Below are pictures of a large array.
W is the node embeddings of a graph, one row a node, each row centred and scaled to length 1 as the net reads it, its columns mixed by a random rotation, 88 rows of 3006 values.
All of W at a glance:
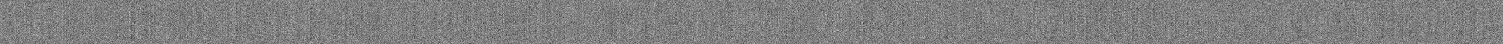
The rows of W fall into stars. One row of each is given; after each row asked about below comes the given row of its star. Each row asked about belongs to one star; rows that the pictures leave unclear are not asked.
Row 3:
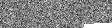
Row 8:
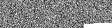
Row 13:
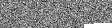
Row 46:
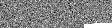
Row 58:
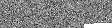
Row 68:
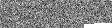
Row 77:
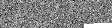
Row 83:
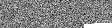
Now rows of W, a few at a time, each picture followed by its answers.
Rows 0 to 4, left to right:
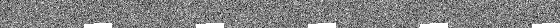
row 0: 77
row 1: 46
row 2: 77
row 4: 58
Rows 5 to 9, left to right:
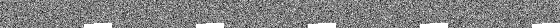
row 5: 3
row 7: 8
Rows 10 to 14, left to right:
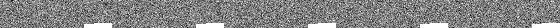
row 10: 58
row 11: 46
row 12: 83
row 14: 8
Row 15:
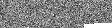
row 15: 13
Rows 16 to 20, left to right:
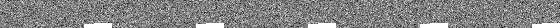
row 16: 58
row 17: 77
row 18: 68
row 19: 3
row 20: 83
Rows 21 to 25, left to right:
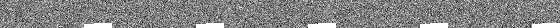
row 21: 3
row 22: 68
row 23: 83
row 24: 68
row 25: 8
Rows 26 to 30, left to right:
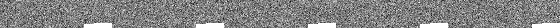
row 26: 8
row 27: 3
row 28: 68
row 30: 46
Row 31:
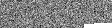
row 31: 68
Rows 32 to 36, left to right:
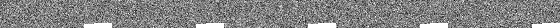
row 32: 13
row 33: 58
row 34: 77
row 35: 83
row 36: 68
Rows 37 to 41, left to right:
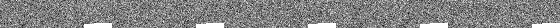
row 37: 8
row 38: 13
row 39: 58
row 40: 3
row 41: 68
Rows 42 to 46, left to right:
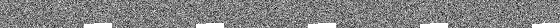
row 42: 8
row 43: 68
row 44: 13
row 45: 46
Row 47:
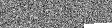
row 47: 13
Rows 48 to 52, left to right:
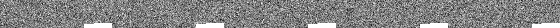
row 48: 46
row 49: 3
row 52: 77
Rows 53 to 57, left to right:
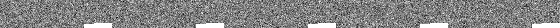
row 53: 46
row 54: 58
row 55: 83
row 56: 77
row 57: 46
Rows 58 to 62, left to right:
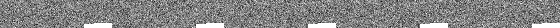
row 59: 46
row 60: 58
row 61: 58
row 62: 77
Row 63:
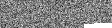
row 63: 46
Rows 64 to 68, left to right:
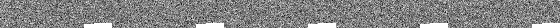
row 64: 83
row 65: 13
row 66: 3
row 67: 58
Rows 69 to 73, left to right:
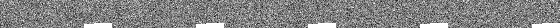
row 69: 13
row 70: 68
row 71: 13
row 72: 83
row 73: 58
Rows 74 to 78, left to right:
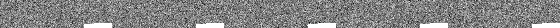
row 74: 77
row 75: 83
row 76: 8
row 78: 13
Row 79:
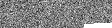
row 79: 3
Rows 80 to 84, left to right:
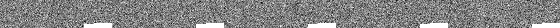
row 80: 8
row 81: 46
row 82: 3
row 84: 3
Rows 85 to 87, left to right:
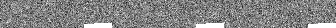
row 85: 46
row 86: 3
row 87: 58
